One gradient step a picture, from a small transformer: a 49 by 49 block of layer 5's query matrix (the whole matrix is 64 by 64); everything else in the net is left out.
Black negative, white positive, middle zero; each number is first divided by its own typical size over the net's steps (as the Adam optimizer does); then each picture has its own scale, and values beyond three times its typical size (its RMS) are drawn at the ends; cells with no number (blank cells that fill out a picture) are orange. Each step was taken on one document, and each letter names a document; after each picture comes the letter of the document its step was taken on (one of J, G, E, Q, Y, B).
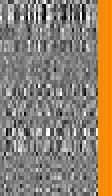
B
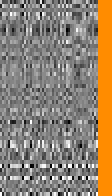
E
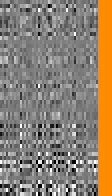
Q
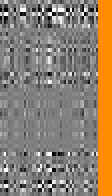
Q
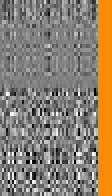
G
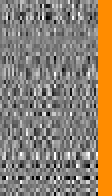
B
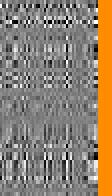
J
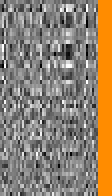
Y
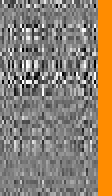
Y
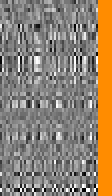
J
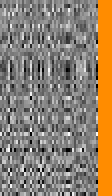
E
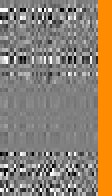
Q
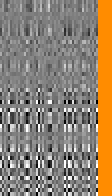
E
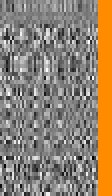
G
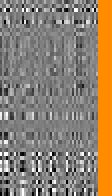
Q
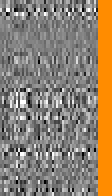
B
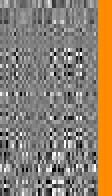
Q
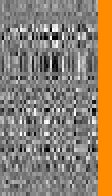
G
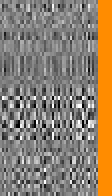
G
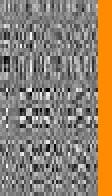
G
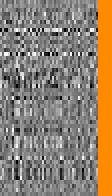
J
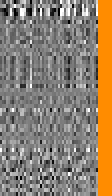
E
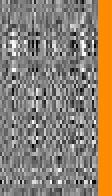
Y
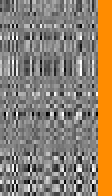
G
